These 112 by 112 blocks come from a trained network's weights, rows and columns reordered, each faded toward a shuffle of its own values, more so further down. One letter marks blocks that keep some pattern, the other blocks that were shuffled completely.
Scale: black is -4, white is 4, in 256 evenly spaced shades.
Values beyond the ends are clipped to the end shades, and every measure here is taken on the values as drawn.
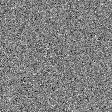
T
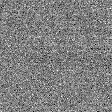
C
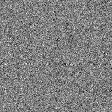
C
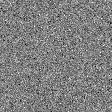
T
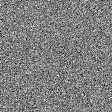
T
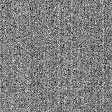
C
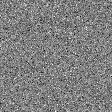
T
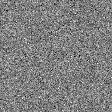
C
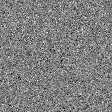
T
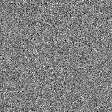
C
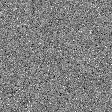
T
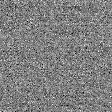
C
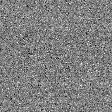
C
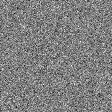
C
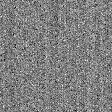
C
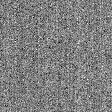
C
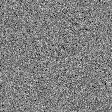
T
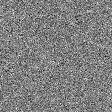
T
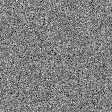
T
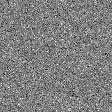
T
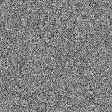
C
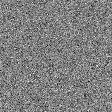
T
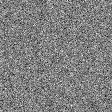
T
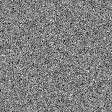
T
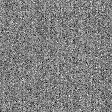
C
